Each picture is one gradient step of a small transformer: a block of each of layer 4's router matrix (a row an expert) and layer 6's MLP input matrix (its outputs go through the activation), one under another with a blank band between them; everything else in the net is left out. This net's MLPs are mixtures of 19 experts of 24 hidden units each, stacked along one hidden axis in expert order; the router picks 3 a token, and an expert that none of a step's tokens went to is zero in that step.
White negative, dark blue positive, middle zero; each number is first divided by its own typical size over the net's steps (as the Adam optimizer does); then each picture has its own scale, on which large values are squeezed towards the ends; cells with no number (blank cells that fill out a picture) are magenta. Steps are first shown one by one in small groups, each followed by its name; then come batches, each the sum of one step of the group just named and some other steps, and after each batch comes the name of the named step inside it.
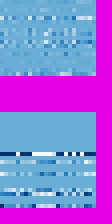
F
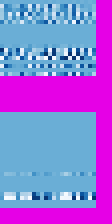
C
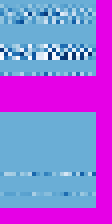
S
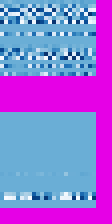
C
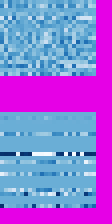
F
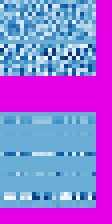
C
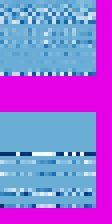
F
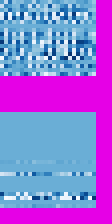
C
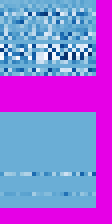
S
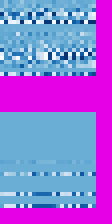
S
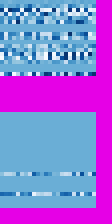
S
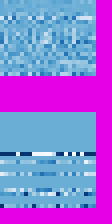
F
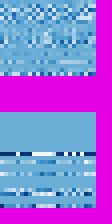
F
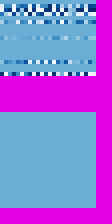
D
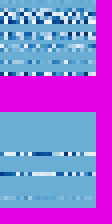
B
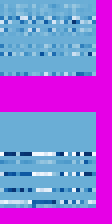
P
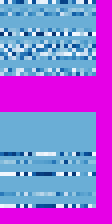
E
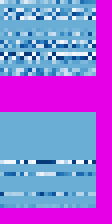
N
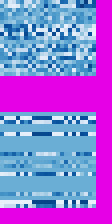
E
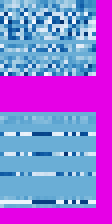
B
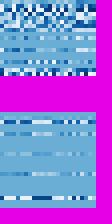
D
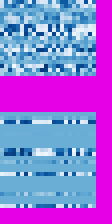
E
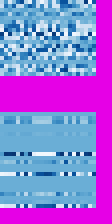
E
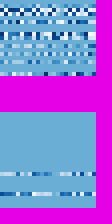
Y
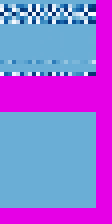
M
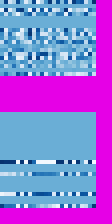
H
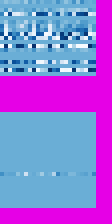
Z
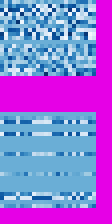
Y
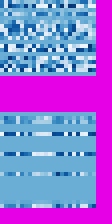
Z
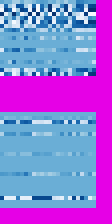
M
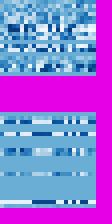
Z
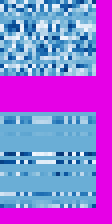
H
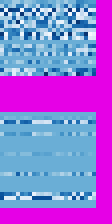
Y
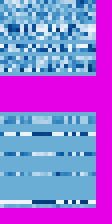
Z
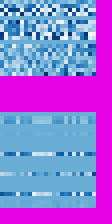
Y
